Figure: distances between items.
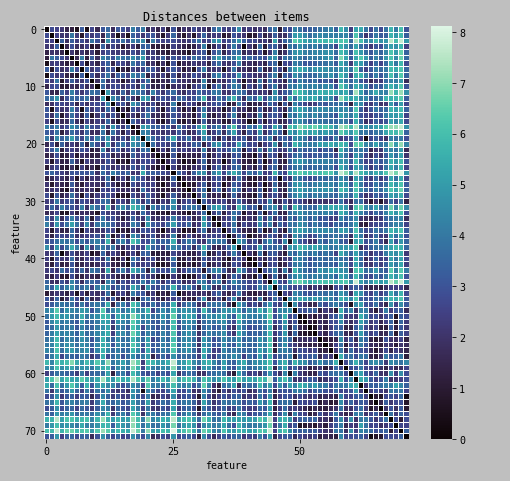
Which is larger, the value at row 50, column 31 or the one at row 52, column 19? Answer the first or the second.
the first
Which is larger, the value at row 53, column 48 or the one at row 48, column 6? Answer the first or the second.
the second
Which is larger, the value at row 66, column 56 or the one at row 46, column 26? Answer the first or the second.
the first
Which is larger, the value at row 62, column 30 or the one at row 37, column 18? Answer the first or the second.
the second
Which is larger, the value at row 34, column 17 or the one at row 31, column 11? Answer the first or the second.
the first
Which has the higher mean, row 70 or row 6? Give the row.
70
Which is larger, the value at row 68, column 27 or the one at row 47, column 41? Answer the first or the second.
the first
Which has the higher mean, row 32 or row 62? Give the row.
62
